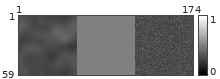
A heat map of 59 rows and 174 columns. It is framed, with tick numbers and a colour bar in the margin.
The table splits into one row of 3 panels. Panel 1,1: low, smooth, faint in contrast. Panel 1,2: middling, flat. Panel 1,3: low, fine-grained, faint in contrast.
